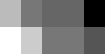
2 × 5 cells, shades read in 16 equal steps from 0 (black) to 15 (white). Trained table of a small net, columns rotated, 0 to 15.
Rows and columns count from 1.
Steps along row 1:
down down same down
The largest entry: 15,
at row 2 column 1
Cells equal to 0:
1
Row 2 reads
15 12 7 7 5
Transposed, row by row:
11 15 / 7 12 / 6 7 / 6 7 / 0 5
